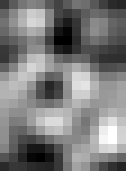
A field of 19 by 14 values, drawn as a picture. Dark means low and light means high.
On average the colour sits 50% of the way up the scale. Neither half mirrors the other. No single row or column stands out from its neighbours. The ninth with the highest average is the bottom right.
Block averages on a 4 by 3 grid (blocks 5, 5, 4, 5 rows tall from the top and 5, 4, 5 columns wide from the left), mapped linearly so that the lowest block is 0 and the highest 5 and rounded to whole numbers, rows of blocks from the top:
402 / 432 / 455 / 135
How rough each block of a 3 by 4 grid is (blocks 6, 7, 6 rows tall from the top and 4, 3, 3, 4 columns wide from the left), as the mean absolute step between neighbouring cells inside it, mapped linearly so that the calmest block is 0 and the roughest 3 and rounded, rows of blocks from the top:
1310 | 1210 | 1202
